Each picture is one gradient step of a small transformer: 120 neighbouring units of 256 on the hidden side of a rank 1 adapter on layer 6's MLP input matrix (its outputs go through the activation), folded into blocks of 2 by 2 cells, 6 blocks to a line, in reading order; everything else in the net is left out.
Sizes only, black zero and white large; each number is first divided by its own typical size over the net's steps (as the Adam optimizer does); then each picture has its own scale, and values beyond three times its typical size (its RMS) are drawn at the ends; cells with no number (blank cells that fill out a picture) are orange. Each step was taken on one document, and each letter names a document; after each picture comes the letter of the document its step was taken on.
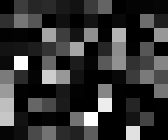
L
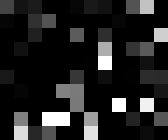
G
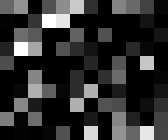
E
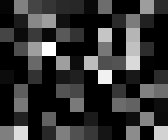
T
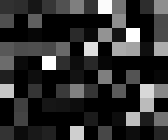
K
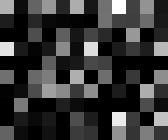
K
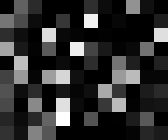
L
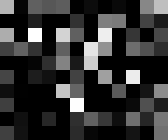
K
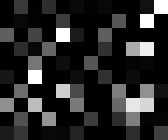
T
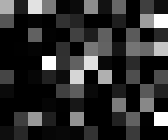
K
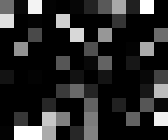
G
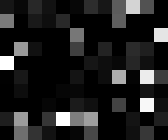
G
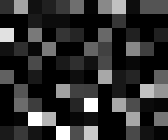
T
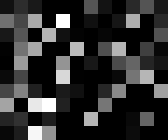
L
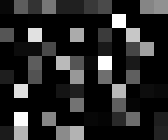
T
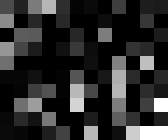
E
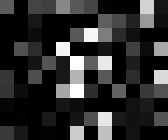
K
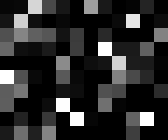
L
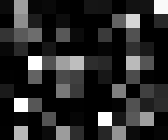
T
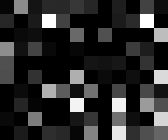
E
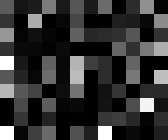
K
